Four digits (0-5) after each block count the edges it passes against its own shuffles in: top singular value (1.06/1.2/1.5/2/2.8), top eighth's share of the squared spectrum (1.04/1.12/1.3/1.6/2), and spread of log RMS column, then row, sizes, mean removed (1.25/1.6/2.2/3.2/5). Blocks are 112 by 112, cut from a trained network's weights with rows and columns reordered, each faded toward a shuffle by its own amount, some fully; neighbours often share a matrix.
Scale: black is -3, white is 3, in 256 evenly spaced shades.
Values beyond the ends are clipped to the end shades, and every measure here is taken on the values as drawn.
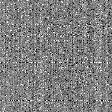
3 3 0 3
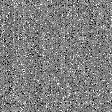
2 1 0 1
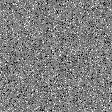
0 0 0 0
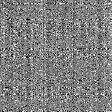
3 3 0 3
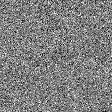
2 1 0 0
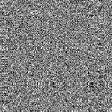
4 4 2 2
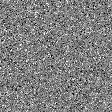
0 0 0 0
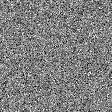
0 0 0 0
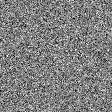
0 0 0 0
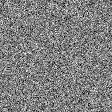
2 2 0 0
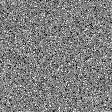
0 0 0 0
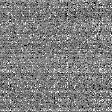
3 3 3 1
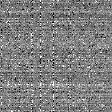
4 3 3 1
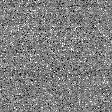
2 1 1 0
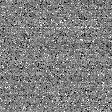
2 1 1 0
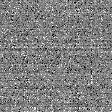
3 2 2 0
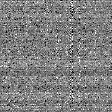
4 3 3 1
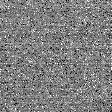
2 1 2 0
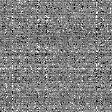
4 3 3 1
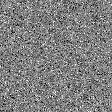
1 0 0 0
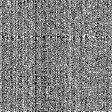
4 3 1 3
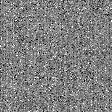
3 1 0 1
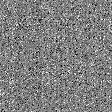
2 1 0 1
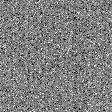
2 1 0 0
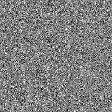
3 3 2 2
